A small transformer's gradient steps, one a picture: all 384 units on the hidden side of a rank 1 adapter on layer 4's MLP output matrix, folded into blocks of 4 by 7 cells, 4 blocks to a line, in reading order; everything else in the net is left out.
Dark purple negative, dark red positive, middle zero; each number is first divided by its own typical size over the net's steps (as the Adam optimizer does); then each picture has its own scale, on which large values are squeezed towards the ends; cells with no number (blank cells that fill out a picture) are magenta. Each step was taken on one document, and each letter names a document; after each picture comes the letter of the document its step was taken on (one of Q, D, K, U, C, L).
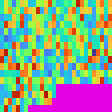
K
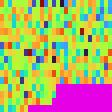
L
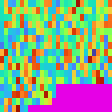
K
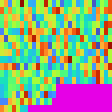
K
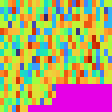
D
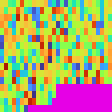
K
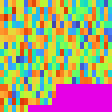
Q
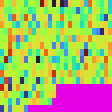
L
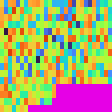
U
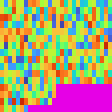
Q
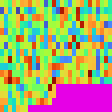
D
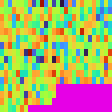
L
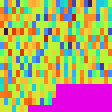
U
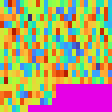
D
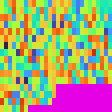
Q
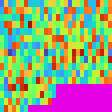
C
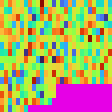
L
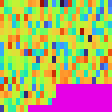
L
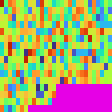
C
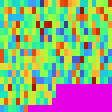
C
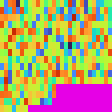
D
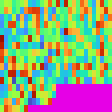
K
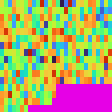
L
